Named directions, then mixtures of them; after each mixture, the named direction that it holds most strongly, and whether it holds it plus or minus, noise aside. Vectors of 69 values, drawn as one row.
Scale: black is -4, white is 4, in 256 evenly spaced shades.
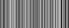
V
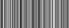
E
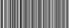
E, plus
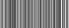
V, minus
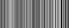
V, plus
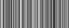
E, minus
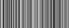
E, minus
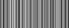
V, plus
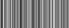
E, plus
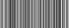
V, minus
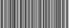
V, minus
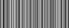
V, plus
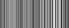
V, plus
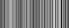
V, plus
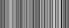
V, plus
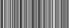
E, plus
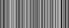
V, plus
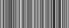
E, minus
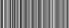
E, plus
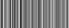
E, plus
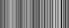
V, plus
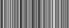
E, plus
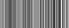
V, minus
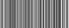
V, minus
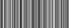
E, plus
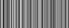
E, minus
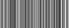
V, minus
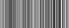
V, minus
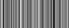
E, minus
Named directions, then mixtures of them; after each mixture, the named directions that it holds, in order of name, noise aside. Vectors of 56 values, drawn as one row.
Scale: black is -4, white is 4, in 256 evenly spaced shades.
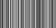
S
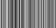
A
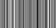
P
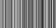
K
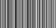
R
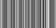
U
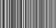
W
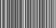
R, W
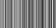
K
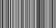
S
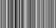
A, R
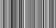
A, U, W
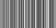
A, S, U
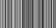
K, R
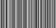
R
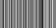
K, W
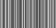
P, W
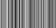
A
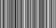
R, W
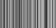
K, P, S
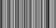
U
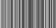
A, K, P
